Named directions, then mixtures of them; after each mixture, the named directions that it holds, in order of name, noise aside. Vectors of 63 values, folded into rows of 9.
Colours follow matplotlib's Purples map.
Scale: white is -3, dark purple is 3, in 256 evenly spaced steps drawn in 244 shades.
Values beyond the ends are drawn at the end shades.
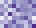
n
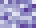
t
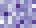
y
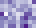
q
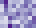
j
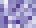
j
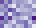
n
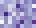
y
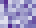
j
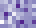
t, y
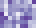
j, q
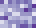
t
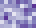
t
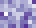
q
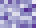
t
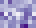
q, t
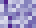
j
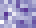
t, y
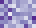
n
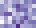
n, y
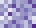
n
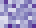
j, n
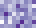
y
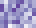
j, q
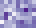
t, y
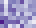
j, y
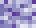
t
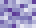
t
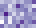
y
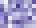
j, y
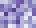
j, q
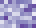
t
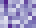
j
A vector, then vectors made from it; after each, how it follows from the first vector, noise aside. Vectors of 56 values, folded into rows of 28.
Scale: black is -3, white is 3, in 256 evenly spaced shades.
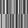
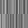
shrunk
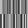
wrapped around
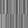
shrunk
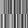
wrapped around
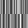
wrapped around
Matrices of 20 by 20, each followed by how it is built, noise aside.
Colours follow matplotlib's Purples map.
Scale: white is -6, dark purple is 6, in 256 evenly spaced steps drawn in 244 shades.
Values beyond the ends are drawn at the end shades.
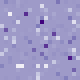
sparse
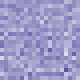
low rank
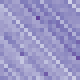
Toeplitz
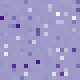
sparse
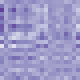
low rank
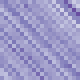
Toeplitz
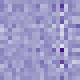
low rank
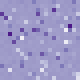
sparse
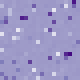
sparse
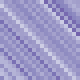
Toeplitz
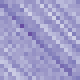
Toeplitz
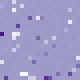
sparse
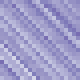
Toeplitz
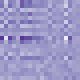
low rank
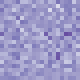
low rank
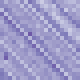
Toeplitz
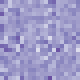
low rank
